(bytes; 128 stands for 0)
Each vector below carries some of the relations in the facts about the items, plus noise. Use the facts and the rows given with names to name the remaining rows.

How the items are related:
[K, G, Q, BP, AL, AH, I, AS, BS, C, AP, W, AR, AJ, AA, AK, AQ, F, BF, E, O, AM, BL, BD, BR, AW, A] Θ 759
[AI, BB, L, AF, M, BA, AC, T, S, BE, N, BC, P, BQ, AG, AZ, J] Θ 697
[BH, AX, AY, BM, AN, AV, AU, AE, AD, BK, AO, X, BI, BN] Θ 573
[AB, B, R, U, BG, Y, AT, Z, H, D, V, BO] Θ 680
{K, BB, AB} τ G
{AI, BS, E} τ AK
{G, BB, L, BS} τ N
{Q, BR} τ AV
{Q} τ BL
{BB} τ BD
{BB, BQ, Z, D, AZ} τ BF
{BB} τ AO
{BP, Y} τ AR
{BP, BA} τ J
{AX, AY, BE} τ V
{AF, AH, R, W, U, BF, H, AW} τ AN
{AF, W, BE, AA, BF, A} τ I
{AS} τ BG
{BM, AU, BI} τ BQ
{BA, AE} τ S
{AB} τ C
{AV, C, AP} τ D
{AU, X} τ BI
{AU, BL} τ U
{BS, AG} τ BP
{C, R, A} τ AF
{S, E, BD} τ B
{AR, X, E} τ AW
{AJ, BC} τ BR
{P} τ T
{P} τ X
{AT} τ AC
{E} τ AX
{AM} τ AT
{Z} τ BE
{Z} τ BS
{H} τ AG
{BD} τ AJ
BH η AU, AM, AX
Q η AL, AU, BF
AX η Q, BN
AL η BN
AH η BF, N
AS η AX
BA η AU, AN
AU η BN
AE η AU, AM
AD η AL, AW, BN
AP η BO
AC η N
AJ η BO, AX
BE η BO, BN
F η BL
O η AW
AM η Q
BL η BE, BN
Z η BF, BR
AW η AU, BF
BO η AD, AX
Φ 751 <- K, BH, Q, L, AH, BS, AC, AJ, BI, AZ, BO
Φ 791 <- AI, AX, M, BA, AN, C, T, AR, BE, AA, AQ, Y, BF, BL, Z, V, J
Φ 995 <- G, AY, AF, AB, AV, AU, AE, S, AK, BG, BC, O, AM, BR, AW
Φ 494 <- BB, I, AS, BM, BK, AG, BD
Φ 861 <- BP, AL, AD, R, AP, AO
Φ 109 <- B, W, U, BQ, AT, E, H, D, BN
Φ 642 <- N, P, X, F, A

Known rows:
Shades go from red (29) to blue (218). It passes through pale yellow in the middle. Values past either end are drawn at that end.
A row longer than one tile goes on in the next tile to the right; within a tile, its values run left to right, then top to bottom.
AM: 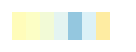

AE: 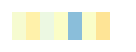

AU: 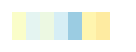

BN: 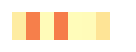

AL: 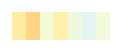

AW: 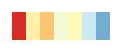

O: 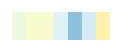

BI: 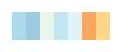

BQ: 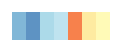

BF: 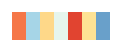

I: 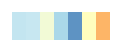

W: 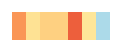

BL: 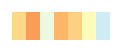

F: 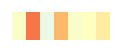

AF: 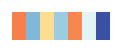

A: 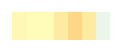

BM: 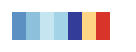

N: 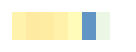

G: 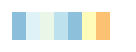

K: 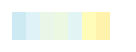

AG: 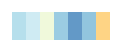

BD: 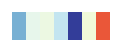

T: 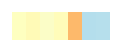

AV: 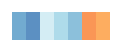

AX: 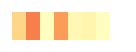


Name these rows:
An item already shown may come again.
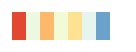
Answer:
AH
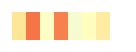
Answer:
BN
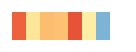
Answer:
U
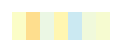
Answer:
AJ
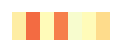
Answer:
BN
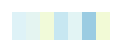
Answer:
S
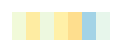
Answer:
P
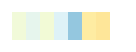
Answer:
AU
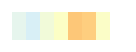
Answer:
C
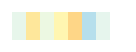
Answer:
P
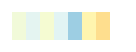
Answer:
AU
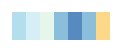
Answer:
AG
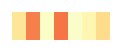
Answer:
BN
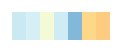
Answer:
AY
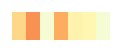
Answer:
AX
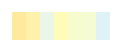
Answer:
BO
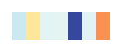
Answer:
AS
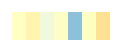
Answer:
AE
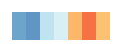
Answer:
D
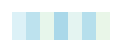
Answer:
BC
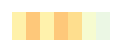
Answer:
AR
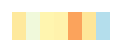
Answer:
AA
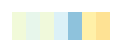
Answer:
AU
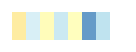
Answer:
AC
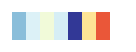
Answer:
BK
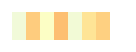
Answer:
X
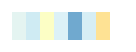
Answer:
BR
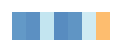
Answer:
BB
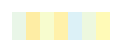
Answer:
BP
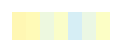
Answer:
Q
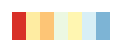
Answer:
AW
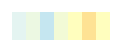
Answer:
AP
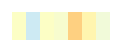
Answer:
Z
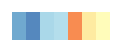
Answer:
BQ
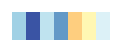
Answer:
AZ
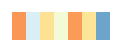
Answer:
R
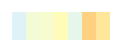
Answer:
AO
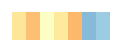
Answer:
BA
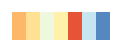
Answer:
BE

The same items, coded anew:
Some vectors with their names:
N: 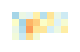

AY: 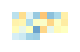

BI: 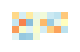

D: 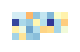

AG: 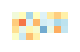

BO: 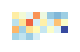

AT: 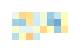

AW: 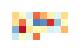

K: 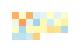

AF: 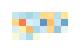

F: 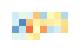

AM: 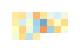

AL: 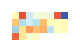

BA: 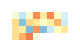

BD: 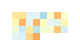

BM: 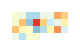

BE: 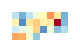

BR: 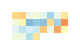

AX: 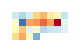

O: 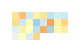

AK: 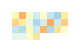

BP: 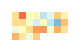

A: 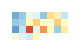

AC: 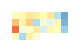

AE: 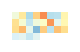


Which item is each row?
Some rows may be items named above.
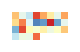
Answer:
AW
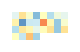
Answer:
BN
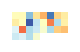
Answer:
AU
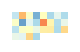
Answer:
BN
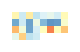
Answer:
BQ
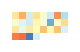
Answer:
AP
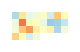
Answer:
R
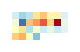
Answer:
AX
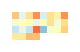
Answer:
AR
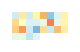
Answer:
AE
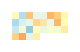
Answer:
C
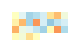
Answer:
BB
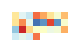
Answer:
AW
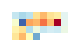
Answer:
AX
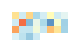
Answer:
AZ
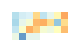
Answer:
X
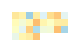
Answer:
AS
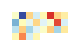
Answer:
BF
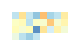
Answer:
AY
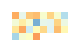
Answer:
Q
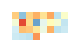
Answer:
AH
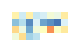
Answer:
BQ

